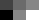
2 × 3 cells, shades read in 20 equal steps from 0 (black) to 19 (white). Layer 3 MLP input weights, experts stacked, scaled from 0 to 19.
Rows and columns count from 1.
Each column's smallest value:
0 8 10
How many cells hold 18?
0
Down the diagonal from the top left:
5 10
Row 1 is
5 8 10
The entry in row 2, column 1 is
0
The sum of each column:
5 18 29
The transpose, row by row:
5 0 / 8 10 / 10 19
